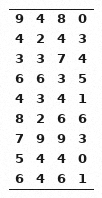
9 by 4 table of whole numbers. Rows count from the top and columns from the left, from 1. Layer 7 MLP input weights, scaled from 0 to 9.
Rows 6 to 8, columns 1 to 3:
8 2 6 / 7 9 9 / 5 4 4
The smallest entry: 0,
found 2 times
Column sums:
52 37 51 23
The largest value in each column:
9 9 9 6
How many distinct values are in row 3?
3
